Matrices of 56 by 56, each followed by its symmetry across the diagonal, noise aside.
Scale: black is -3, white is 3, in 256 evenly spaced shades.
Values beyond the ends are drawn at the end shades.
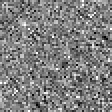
symmetric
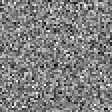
neither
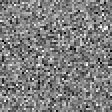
neither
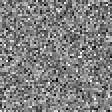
antisymmetric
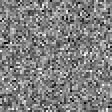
antisymmetric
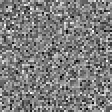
symmetric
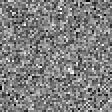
symmetric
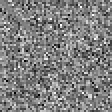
antisymmetric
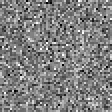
neither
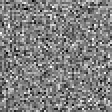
antisymmetric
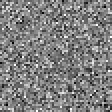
symmetric
